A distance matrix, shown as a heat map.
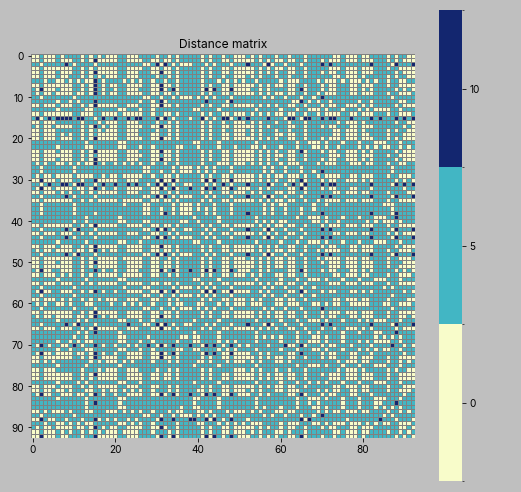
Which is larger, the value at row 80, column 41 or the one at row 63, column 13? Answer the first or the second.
the second
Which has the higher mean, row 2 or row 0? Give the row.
2
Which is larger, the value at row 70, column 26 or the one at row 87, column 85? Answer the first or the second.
the first
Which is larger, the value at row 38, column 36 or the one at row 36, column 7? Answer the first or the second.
the second
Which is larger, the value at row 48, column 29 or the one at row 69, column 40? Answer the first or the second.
the first
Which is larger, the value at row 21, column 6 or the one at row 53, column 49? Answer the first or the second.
the first
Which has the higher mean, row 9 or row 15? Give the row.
15
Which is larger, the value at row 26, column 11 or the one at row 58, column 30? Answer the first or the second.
the second
